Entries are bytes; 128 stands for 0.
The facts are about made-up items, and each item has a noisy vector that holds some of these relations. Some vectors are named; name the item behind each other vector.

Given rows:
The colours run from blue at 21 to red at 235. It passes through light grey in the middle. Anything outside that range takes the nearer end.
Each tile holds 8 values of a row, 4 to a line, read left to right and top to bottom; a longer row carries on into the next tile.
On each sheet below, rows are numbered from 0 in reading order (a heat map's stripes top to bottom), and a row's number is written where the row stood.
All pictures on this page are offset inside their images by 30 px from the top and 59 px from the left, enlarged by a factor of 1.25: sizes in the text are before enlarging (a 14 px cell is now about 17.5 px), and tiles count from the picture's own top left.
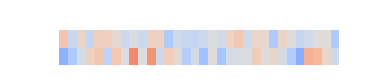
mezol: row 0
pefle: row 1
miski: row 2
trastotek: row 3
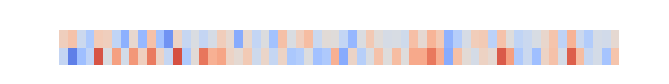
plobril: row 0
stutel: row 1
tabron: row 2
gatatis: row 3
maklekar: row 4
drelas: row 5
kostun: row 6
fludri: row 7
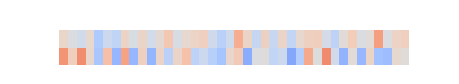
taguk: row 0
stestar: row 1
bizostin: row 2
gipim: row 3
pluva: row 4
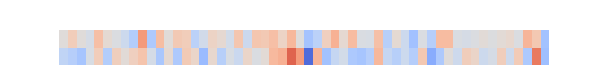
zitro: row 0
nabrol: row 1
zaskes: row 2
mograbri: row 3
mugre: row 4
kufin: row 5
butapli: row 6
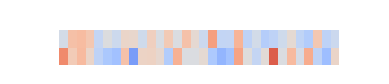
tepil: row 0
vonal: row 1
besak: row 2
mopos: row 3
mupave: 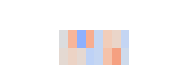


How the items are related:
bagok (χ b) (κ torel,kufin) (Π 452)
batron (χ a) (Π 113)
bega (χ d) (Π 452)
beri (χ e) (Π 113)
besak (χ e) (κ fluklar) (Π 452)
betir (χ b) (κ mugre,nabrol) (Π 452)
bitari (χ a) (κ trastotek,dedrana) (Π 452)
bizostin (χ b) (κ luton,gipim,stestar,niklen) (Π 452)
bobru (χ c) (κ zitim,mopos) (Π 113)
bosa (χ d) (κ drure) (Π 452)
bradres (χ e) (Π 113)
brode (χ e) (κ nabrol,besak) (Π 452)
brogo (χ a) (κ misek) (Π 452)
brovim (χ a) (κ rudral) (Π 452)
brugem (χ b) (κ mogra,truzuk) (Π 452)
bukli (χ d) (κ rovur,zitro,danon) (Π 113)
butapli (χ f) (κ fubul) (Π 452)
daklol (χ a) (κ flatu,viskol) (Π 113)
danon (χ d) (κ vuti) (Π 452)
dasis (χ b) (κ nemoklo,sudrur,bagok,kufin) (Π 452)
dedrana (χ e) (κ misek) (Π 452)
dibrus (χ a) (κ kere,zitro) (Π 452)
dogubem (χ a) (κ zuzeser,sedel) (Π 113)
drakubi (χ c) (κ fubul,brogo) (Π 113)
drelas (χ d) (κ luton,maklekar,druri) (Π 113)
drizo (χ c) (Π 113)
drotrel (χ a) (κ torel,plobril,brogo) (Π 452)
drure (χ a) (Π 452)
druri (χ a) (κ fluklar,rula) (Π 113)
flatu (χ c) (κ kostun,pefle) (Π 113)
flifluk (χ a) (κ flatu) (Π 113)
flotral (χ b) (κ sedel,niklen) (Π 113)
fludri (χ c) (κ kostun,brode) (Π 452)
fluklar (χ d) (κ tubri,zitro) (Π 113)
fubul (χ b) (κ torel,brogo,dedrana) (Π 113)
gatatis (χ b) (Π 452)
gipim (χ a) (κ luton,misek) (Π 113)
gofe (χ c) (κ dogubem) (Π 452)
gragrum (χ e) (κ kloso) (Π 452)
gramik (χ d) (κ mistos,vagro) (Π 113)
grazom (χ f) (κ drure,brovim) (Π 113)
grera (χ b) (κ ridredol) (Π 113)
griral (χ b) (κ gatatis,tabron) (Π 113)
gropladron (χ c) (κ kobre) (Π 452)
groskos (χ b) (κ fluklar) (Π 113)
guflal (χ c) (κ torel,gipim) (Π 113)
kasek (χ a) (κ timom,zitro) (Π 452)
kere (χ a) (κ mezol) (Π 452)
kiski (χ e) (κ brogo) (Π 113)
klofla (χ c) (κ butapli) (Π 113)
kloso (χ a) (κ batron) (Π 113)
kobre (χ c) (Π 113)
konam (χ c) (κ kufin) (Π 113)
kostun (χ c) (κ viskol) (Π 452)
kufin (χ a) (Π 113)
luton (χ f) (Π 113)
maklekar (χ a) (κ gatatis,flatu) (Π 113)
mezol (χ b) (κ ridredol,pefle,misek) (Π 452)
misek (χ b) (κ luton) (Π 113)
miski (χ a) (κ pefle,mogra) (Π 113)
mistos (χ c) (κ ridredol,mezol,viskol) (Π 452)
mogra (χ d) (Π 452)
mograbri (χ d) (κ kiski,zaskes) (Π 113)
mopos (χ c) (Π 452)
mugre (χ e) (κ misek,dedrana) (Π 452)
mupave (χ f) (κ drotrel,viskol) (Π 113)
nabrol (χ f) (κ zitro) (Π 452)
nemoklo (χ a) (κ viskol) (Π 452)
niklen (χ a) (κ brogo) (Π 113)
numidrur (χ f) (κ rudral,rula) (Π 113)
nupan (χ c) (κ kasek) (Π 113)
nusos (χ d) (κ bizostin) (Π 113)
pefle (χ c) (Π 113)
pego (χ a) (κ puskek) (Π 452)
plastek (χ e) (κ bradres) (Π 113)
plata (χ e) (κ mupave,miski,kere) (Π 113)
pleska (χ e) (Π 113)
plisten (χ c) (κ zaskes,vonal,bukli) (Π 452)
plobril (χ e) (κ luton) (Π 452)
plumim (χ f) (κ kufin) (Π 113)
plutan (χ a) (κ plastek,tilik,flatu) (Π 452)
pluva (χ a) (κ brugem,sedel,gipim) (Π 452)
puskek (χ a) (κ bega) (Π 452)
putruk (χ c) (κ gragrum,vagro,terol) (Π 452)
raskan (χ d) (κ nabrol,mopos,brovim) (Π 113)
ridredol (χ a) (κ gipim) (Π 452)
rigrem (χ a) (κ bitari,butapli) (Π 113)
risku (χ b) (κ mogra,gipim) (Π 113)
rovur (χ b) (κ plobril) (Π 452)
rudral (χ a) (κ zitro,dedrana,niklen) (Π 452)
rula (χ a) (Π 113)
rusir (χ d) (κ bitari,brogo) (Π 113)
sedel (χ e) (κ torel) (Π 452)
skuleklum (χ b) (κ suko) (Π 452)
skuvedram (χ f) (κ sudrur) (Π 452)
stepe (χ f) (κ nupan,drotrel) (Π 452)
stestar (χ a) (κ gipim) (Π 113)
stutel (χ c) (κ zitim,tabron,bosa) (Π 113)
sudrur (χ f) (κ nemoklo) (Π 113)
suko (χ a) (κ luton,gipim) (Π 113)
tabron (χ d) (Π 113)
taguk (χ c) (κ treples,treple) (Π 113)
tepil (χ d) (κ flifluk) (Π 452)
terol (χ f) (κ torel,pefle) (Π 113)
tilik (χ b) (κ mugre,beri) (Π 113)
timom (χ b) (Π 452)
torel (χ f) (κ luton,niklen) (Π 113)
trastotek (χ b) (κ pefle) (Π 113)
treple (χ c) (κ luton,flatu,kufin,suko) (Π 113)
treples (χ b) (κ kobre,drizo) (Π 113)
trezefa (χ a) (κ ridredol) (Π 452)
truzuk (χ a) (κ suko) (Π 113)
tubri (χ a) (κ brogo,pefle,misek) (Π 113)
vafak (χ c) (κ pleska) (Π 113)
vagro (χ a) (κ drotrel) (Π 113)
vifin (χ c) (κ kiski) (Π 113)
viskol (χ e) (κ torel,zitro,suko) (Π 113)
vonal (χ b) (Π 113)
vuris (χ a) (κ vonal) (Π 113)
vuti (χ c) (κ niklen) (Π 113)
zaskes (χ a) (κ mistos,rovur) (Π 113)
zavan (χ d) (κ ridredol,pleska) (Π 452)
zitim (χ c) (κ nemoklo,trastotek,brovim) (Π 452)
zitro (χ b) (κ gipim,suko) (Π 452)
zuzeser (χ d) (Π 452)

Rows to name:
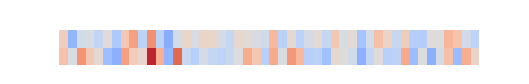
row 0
gropladron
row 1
vifin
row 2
flotral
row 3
gofe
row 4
dasis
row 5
nemoklo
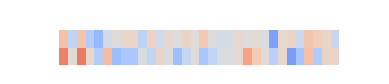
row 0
drakubi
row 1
betir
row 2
grera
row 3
drure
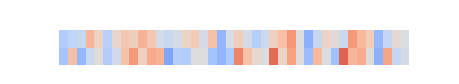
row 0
flifluk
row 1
danon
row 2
viskol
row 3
rusir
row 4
fluklar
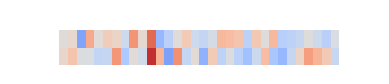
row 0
torel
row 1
plisten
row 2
plutan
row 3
plata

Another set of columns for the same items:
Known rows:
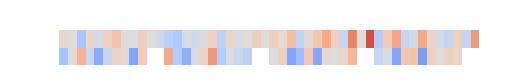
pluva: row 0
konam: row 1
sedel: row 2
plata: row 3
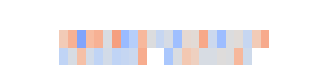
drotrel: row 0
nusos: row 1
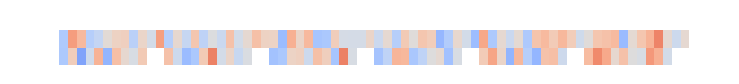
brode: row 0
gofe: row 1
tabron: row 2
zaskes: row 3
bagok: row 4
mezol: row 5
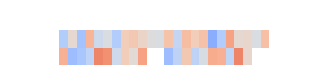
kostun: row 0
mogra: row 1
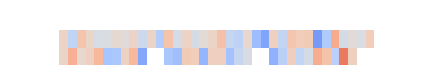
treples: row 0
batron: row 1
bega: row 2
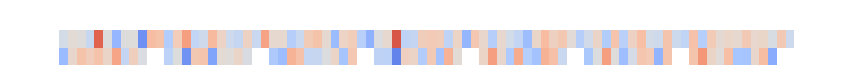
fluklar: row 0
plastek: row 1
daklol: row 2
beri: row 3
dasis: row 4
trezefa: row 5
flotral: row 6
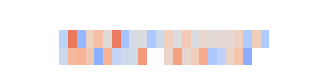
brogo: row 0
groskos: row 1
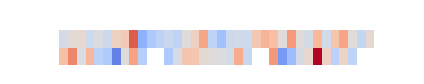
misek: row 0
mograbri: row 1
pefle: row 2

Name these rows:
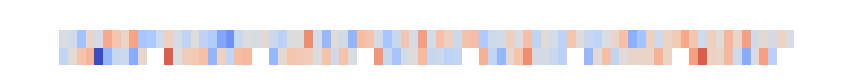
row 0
gipim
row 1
mupave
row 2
bukli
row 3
guflal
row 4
nupan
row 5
bosa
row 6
fubul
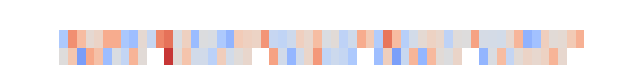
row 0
kiski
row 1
terol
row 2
vuti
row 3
besak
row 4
tepil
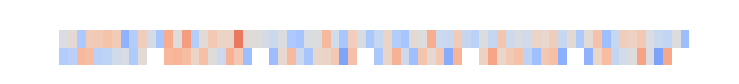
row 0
vagro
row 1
trastotek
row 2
brovim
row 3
bitari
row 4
tilik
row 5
kasek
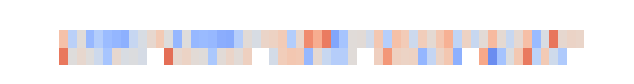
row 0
plumim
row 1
sudrur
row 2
niklen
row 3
risku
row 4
flatu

